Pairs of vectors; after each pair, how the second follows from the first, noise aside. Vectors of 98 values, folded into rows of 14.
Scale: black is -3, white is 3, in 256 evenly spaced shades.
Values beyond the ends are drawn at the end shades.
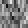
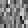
shuffled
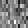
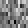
negated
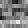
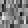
shuffled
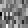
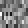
negated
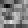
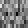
shuffled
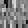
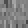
shrunk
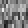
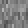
shrunk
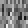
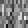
negated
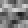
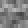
shrunk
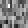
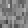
shrunk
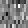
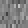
shrunk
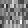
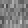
shrunk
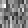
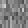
shrunk
